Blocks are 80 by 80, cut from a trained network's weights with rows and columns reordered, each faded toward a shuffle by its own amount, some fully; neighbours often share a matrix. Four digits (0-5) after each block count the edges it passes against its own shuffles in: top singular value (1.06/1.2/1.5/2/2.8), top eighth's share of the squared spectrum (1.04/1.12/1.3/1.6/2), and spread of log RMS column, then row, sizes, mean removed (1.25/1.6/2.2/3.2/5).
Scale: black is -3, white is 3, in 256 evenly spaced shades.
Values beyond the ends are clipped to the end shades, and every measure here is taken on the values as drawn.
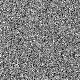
0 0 0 0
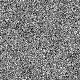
0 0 0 0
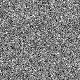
0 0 0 0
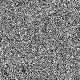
0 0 0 0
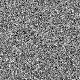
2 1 0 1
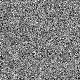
1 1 0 0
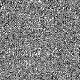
3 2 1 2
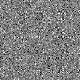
3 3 1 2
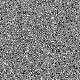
3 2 1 1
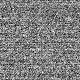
3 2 0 0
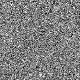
3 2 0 1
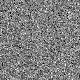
1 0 0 0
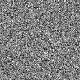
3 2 1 0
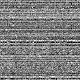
5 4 2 3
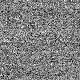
1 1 0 0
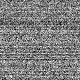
4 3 0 1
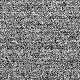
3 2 0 0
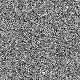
1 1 0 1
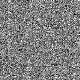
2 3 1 2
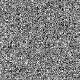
2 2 1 2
